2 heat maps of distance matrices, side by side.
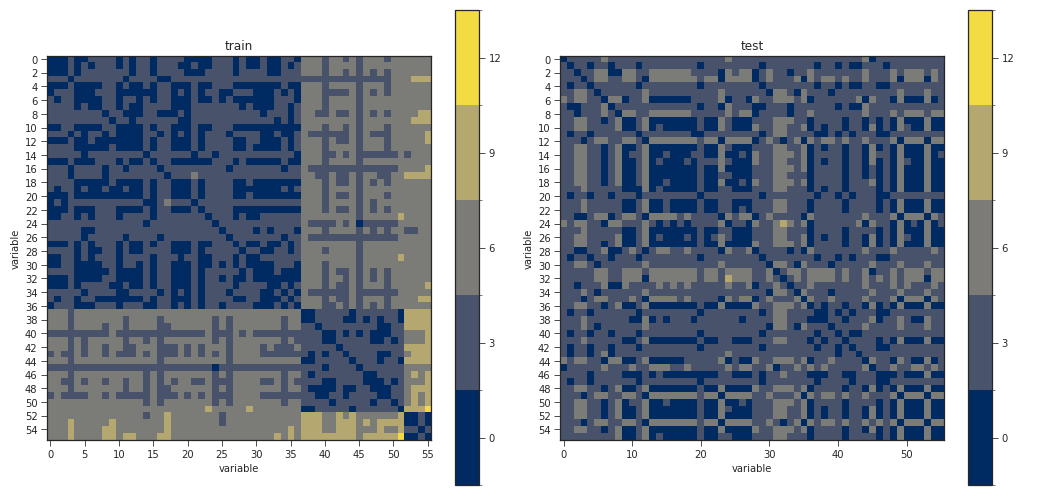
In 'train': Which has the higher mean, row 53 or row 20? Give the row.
53
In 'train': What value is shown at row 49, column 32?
3
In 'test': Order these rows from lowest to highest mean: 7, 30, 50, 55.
55, 50, 7, 30
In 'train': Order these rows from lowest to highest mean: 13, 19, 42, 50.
13, 19, 42, 50
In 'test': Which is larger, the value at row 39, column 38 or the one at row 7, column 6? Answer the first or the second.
the second
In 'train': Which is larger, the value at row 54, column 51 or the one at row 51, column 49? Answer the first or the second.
the first
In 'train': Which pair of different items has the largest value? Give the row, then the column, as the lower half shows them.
55, 51
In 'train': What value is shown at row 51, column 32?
6
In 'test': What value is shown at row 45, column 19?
3
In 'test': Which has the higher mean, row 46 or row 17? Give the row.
17
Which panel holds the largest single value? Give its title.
train
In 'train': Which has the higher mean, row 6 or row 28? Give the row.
28
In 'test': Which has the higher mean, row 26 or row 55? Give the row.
26
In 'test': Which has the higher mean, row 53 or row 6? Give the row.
53
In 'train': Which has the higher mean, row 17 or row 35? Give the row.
17
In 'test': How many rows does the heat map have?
56
